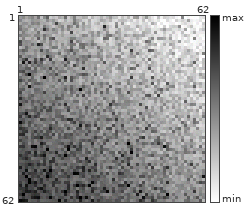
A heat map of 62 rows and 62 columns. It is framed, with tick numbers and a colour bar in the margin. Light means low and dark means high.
Ninth with the lowest average: top right. Ninth with the highest average: bottom left. Slope: up to the bottom left. Stripes: none.
